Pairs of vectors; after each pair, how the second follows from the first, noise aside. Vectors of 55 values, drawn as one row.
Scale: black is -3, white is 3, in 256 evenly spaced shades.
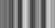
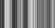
wrapped around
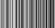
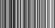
negated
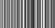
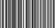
wrapped around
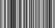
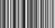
shuffled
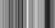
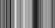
wrapped around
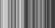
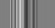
partly zeroed
